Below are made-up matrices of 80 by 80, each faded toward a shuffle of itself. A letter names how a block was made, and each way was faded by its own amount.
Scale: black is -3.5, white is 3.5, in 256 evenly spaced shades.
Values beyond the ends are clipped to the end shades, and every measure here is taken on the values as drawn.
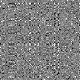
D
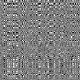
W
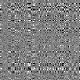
W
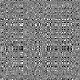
W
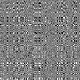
W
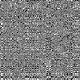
D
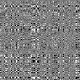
W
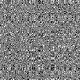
D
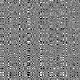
W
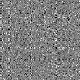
D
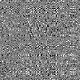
D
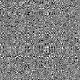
D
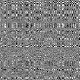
W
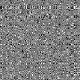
D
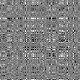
W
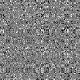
D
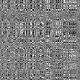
W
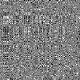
D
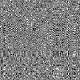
D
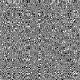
D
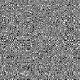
D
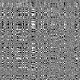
W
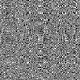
D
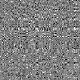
D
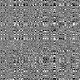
W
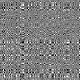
W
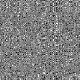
D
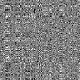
D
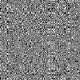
D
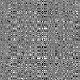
W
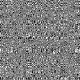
D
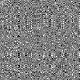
D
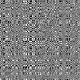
W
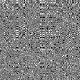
D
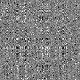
D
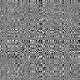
W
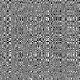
W
